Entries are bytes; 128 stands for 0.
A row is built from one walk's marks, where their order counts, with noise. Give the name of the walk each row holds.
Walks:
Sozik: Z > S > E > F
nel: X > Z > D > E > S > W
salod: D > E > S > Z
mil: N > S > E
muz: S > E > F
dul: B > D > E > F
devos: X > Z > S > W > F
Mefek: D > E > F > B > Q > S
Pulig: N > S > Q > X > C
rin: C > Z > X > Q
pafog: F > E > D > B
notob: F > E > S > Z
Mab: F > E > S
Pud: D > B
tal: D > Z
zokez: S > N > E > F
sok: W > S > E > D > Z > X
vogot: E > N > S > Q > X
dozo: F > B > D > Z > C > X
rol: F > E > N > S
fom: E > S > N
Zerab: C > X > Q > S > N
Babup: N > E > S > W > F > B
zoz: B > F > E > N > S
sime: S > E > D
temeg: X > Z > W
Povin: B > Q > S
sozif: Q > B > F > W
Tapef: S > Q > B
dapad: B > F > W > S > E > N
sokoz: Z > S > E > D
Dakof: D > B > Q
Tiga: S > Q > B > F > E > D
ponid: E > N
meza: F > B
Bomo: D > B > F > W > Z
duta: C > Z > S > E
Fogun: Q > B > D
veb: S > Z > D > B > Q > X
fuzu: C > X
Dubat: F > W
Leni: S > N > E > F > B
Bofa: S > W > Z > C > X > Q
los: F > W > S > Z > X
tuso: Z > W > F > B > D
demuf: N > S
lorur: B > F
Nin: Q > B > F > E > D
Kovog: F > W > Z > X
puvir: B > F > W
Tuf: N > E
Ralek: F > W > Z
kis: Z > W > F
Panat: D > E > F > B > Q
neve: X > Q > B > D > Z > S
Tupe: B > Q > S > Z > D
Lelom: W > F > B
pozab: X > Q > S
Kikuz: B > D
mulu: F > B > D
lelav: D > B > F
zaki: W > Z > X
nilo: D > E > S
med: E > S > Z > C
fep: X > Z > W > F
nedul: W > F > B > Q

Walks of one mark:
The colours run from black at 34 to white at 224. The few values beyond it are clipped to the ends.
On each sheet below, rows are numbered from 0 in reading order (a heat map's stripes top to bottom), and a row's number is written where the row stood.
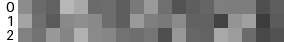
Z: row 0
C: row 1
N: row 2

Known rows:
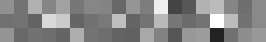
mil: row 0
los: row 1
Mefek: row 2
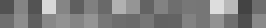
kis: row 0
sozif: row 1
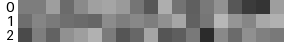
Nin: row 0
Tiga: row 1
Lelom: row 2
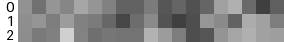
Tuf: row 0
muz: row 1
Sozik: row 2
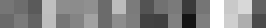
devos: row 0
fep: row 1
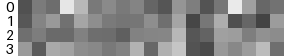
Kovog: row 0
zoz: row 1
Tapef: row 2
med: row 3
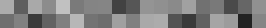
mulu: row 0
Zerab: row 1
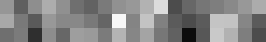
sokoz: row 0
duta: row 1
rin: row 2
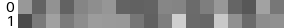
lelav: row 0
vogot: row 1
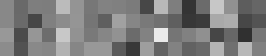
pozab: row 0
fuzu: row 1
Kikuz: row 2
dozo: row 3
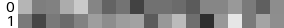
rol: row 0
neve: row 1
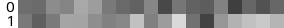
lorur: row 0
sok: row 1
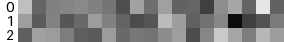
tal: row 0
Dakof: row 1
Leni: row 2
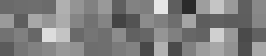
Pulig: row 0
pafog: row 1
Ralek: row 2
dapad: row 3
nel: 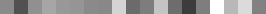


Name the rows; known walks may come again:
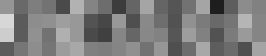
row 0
Panat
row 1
salod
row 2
nilo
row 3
zoz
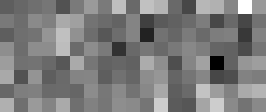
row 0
veb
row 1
lorur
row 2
puvir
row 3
meza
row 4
Mefek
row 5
Pud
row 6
Tiga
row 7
demuf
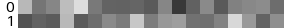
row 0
notob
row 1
tuso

